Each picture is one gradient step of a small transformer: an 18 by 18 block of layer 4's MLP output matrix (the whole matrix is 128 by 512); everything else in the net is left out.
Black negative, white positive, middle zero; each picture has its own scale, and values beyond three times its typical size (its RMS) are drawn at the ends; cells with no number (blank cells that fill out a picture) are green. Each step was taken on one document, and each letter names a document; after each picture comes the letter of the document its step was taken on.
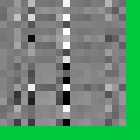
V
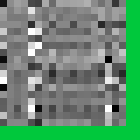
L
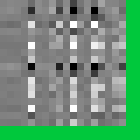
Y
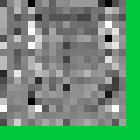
L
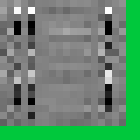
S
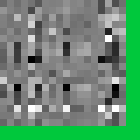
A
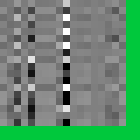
V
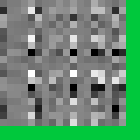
Y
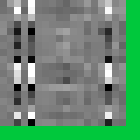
S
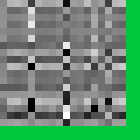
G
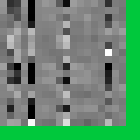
S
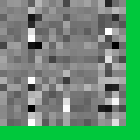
A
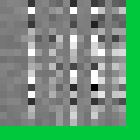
Y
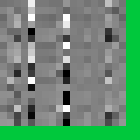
V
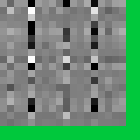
G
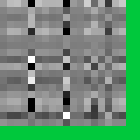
G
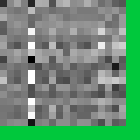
L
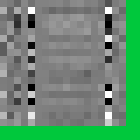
S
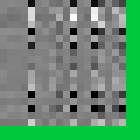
Y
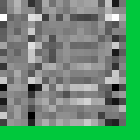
L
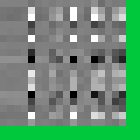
Y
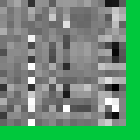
A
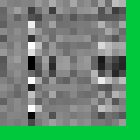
L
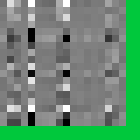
V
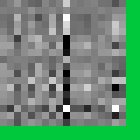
A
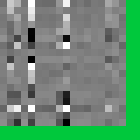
V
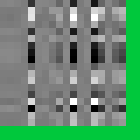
Y
